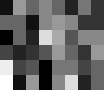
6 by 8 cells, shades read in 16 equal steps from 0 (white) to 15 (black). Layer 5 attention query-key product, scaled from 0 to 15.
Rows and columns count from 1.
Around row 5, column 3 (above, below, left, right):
12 6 11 15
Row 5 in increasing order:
1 8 8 9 10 11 11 15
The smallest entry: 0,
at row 6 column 1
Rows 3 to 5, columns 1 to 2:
15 9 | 11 13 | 1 11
